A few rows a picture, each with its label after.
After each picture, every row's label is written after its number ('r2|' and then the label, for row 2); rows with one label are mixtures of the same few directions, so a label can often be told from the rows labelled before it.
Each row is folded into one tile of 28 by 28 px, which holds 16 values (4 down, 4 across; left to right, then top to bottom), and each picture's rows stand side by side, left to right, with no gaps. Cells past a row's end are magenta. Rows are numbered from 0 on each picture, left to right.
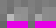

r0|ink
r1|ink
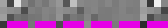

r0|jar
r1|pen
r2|jar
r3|ink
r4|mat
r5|jar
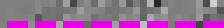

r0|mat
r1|ink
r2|jar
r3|jar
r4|jar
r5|jar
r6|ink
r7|jar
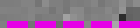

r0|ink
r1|jar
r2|ink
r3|jar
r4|ink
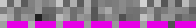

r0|pen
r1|ink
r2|pen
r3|mat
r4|ink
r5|pen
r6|jar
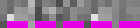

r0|ink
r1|mat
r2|pen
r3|ink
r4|mat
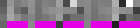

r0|mat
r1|mat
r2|jar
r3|mat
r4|jar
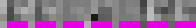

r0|mat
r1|mat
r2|mat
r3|ink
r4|mat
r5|mat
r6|mat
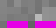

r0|jar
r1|ink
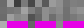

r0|jar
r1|pen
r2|mat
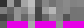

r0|pen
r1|mat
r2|ink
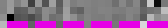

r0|ink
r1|pen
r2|mat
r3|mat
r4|pen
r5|jar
